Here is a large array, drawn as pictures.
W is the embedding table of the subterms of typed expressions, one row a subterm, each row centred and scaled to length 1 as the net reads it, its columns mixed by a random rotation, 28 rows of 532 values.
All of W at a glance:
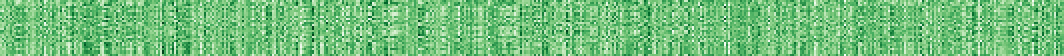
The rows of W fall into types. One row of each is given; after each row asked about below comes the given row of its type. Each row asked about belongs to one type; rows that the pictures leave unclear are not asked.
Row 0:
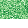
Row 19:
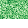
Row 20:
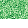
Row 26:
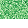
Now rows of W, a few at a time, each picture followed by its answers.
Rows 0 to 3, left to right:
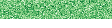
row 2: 26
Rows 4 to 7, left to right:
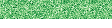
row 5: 20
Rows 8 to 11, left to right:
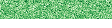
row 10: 19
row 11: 26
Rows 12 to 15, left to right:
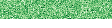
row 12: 0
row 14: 20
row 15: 0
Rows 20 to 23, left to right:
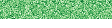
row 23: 26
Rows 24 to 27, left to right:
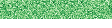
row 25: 26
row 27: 0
